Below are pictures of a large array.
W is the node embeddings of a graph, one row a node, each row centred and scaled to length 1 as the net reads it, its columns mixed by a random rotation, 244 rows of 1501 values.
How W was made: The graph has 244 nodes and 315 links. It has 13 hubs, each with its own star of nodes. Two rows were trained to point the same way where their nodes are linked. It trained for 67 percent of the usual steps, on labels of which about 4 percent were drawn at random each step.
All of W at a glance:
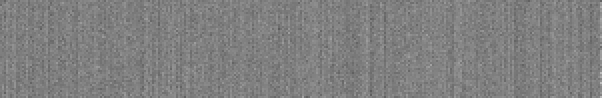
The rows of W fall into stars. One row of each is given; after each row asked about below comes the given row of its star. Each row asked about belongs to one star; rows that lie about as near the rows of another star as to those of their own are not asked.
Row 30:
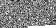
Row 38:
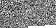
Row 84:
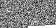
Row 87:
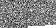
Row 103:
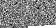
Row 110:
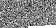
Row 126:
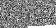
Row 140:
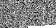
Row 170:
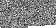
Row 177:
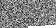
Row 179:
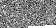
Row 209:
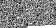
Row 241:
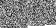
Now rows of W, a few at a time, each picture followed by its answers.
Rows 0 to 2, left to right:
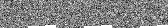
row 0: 30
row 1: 84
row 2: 241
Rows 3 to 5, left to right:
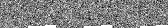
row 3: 30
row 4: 87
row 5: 179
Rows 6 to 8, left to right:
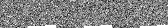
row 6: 209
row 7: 110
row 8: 209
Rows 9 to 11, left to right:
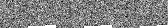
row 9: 84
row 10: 179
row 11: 103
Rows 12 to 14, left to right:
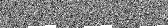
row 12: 103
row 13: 103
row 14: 241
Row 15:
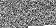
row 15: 179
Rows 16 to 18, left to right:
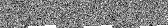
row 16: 126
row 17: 84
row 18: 140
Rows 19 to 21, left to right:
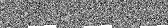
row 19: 179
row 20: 170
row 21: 177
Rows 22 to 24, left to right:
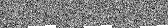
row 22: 87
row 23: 170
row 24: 177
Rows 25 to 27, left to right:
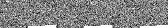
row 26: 126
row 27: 170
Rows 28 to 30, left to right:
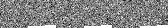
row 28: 103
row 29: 30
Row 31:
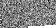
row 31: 110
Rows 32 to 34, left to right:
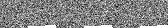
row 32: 177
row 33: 30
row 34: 241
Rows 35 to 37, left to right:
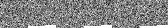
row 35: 209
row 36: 177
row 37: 103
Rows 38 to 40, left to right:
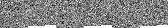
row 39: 30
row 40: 177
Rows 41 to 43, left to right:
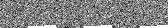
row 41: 209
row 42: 241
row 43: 126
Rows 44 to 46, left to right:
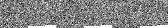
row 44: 30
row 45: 126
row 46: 209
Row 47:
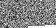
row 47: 38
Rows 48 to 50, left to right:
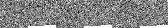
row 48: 110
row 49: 38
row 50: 126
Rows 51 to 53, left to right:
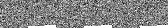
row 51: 177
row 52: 209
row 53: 110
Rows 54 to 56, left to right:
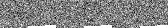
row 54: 209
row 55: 179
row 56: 177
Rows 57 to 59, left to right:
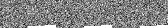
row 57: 103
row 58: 38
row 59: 140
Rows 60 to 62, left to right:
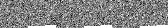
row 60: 30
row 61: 38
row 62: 209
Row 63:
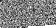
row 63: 241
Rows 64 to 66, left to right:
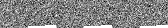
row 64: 103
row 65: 241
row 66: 209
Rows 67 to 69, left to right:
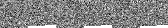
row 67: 140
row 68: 126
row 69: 126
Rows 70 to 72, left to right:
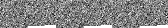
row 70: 103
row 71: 103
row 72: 103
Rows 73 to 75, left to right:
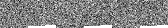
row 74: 103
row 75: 179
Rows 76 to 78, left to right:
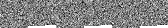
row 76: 241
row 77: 177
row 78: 241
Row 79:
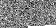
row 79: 179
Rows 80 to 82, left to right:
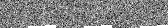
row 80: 209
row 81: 126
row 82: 177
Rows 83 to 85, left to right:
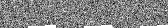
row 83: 38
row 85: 87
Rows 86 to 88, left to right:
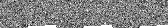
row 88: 87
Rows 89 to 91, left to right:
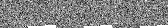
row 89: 140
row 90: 103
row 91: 209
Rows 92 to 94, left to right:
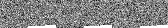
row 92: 241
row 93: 209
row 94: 103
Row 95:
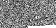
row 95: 126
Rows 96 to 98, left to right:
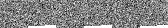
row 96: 179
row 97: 209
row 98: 126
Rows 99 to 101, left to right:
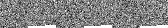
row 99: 241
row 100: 38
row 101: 126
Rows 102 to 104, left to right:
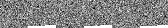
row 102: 241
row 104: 84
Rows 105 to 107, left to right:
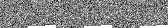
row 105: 30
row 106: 241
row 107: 110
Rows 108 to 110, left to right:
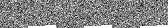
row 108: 177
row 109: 87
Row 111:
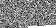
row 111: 140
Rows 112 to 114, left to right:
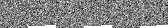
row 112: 84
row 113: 84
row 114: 170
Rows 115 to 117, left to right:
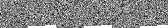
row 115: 103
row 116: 241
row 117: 84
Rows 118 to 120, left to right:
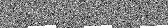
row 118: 103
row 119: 30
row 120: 140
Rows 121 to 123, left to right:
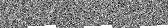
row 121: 30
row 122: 38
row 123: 84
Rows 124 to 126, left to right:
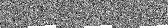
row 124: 241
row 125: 140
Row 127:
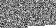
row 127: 170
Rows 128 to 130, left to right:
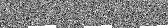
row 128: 30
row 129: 84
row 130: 103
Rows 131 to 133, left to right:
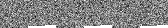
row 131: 140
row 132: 140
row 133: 126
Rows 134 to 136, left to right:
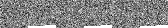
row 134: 241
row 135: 110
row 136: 179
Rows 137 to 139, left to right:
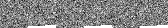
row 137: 241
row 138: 140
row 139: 87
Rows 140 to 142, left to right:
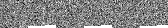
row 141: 38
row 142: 209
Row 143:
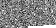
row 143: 110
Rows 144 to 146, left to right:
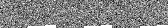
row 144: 87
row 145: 30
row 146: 38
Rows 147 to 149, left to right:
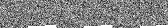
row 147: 110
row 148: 87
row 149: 140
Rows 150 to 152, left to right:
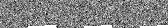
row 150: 170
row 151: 170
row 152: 30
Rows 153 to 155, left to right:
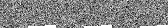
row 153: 177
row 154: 177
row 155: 103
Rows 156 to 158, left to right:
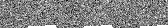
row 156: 126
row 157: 209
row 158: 241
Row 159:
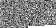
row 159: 179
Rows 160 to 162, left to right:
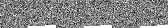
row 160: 170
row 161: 177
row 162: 177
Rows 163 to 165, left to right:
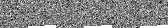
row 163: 38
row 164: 30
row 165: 170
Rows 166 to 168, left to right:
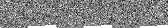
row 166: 87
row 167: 170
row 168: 84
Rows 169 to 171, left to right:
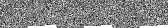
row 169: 170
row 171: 87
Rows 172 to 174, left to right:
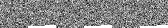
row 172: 30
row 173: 179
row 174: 84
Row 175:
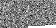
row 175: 103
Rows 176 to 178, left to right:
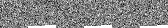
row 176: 140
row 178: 84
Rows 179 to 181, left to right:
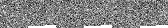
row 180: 170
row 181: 179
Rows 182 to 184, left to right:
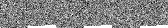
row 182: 87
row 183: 87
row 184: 179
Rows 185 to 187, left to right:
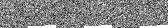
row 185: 103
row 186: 126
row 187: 84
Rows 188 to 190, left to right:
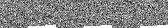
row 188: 87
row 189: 241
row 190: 87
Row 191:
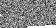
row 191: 170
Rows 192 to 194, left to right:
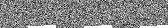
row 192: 170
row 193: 179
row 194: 87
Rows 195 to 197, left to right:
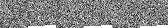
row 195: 38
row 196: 38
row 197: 241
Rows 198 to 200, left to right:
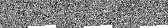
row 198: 87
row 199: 30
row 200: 170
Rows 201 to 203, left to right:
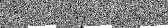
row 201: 170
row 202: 126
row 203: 87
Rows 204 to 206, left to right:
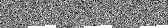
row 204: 170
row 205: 140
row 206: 209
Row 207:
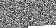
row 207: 110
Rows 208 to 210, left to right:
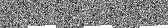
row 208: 140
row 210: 87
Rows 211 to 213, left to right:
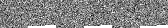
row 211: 30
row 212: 177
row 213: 140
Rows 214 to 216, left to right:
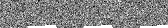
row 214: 209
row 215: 241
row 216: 87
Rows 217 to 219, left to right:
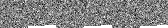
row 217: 179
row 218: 241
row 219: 87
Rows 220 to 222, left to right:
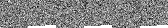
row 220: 241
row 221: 179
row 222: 177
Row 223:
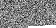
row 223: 179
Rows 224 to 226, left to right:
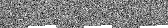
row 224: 38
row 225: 87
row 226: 103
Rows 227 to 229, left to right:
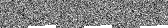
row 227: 87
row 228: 126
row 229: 179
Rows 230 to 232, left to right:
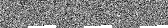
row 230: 209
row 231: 30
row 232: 209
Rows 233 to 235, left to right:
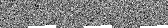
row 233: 84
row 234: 170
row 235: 38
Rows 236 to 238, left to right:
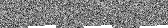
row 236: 110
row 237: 30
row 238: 87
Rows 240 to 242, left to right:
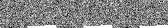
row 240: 209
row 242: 241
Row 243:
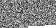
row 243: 177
